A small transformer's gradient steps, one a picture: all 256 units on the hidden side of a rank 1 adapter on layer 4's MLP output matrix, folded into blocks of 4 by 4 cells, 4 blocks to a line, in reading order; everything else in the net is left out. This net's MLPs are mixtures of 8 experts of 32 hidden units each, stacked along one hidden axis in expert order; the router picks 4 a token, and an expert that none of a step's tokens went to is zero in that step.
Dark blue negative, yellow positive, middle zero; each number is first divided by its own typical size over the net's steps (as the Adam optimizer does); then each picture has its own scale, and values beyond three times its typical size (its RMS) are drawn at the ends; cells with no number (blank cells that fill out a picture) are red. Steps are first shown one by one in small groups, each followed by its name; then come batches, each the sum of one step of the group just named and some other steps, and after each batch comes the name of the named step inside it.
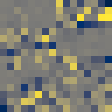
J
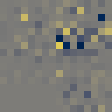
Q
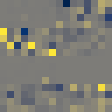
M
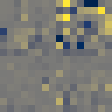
Q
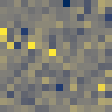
M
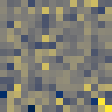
J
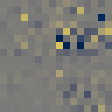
Q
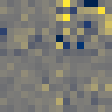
Q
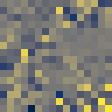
J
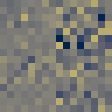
Q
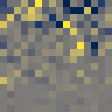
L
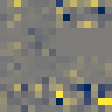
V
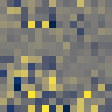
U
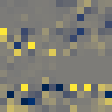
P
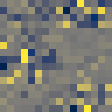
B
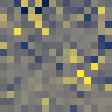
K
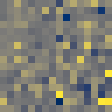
V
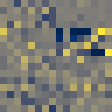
U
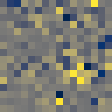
K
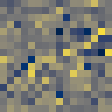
K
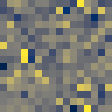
B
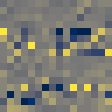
P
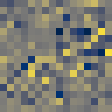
U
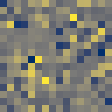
U
